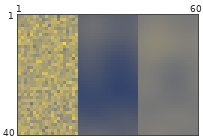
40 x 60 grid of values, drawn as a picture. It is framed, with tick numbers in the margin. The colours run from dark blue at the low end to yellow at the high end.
The table splits into one row of 3 panels. Panel 1,1: high, fine-grained. Panel 1,2: low, smooth. Panel 1,3: middling, smooth, faint in contrast.
